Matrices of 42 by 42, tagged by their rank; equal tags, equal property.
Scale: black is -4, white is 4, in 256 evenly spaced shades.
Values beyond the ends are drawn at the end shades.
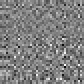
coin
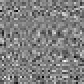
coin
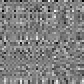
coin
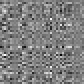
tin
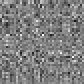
coin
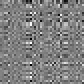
tin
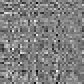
coin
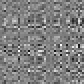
tin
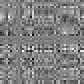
tin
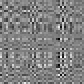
tin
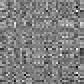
coin
